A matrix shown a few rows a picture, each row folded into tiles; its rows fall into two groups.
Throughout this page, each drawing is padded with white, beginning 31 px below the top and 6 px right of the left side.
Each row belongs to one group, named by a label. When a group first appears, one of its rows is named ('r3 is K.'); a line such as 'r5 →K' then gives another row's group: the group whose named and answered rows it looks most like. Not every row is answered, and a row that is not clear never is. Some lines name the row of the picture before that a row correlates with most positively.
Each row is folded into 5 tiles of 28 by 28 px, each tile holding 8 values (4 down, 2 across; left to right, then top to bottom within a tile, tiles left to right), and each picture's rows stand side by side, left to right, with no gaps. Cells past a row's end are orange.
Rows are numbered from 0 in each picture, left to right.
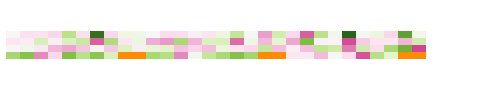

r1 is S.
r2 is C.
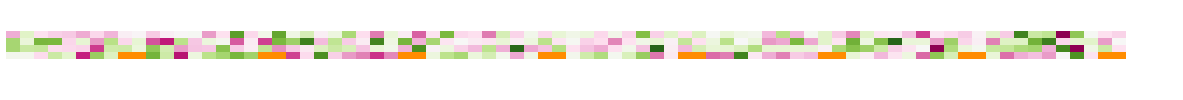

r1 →S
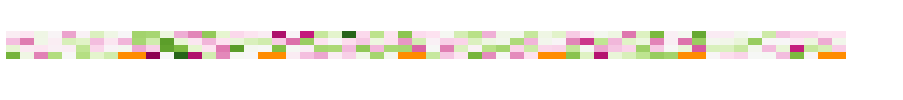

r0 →S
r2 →C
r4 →S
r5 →C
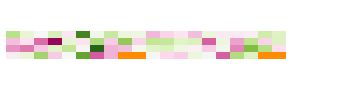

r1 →C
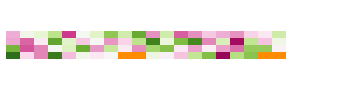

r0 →S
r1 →C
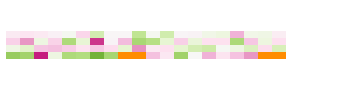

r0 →S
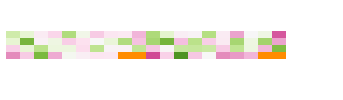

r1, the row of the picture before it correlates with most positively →1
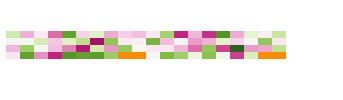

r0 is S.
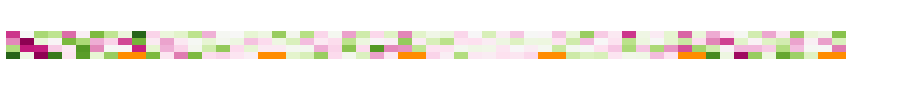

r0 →S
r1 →S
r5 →S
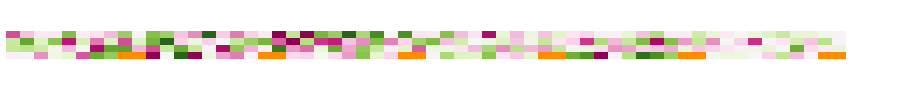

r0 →C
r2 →C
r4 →S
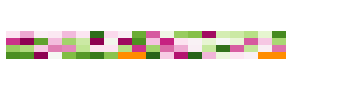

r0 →S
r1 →S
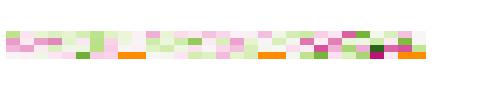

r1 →C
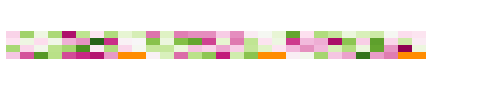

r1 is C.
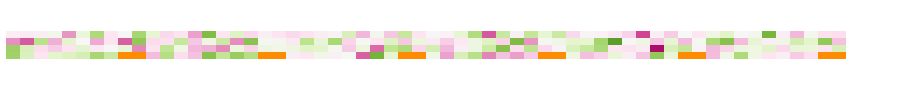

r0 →S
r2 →C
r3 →S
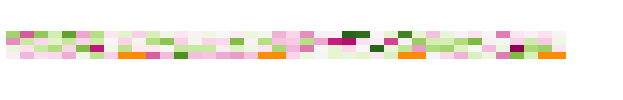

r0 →C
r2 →C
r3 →C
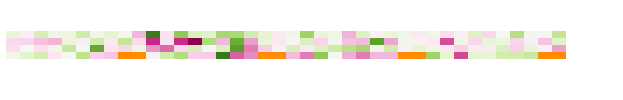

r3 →S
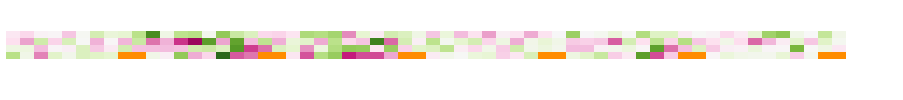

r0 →S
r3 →C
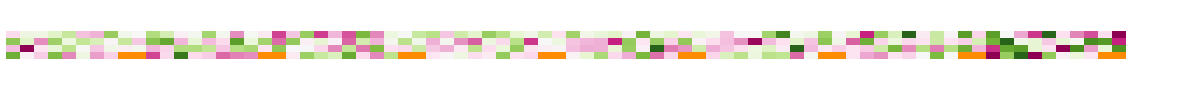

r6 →C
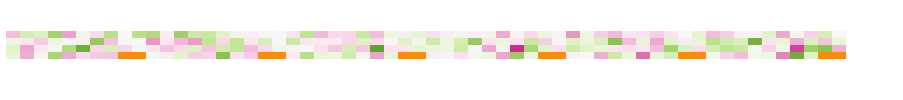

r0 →S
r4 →C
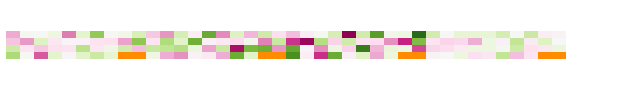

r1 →C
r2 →S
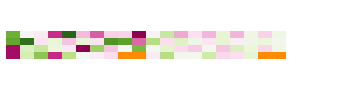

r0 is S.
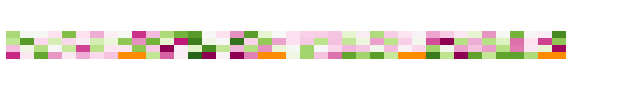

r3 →S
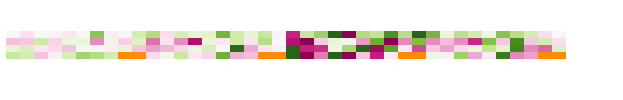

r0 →S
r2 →S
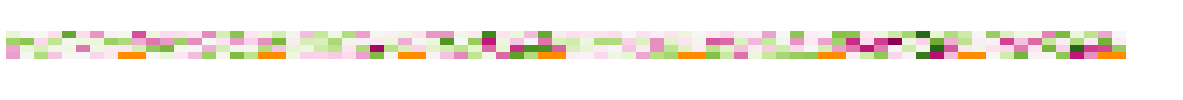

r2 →C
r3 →C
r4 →C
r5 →S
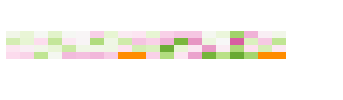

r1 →S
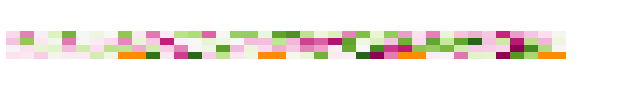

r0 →C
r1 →S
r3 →C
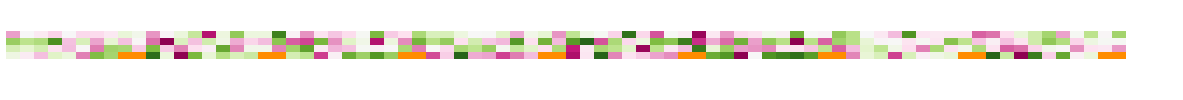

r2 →S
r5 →S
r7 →S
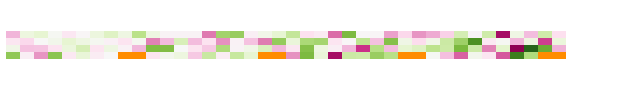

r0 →S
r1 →S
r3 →C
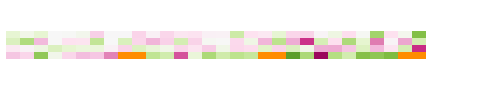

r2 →S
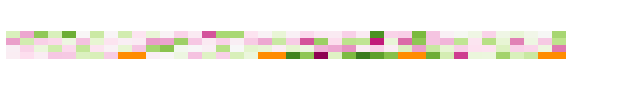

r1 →S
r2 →S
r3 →S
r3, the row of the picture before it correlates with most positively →2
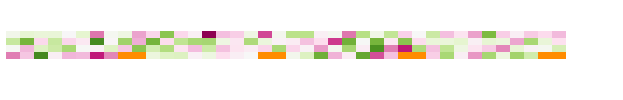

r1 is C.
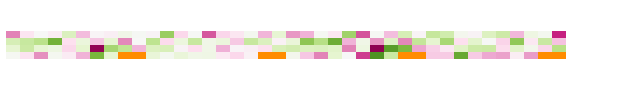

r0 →C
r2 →C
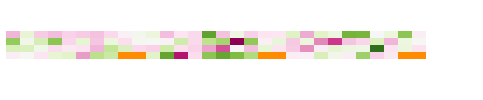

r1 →S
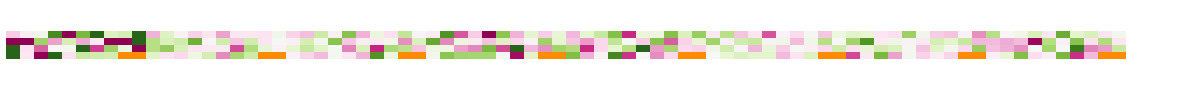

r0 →S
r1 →C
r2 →C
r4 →S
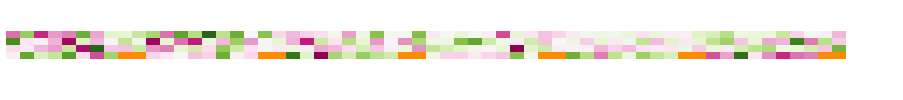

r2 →S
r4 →S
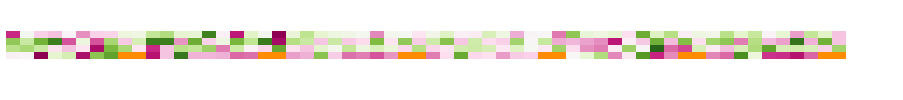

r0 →C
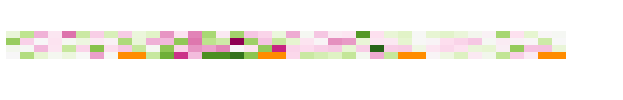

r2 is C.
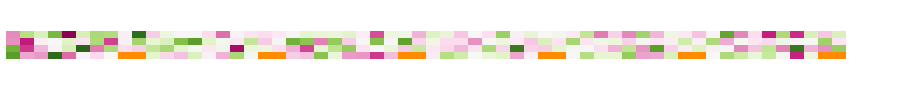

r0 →S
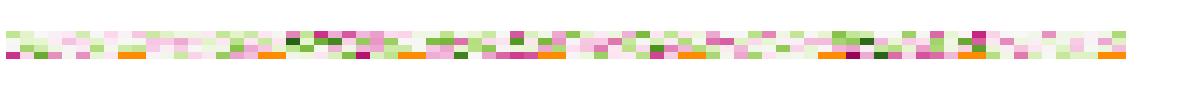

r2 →C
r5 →S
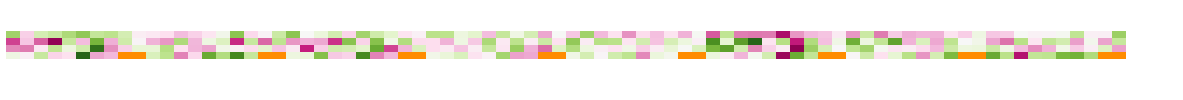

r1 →S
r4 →C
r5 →C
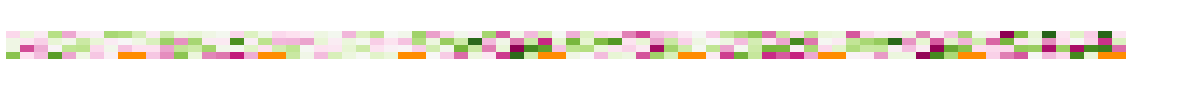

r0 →S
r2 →S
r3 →C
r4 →C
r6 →C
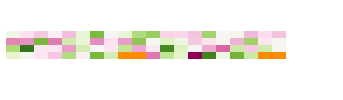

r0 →S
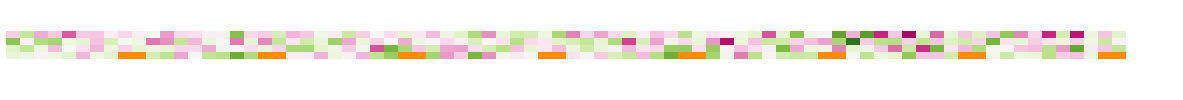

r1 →S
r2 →C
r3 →S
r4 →C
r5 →S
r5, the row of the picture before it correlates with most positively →0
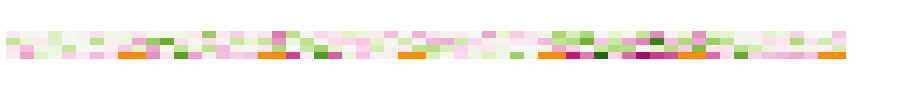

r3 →S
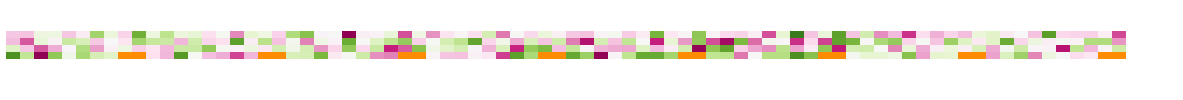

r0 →S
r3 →C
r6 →C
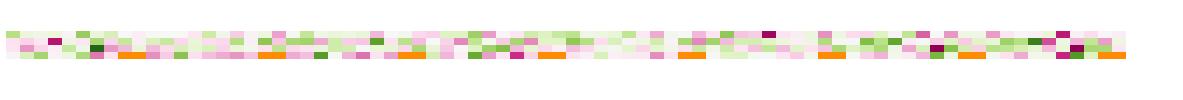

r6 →C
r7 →C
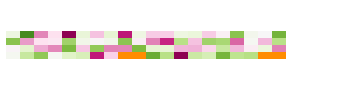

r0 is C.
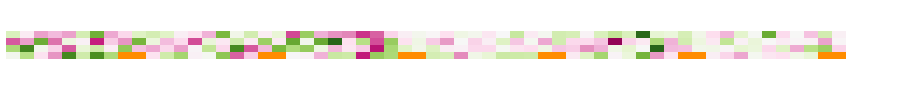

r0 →S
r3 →S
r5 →C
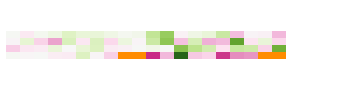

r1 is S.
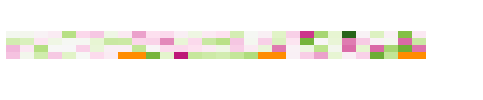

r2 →C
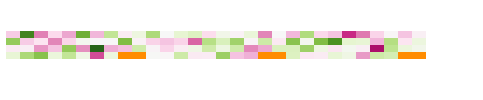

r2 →C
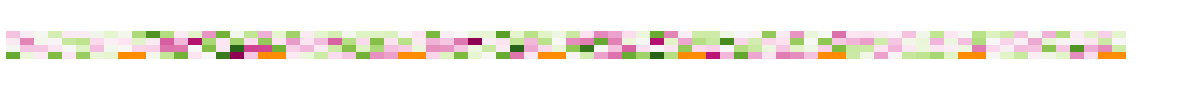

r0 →S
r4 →S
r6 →S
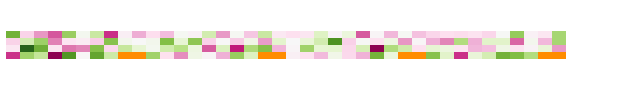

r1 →C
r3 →S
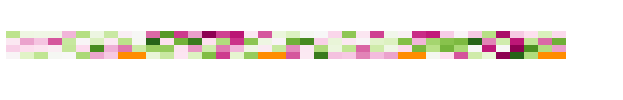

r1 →C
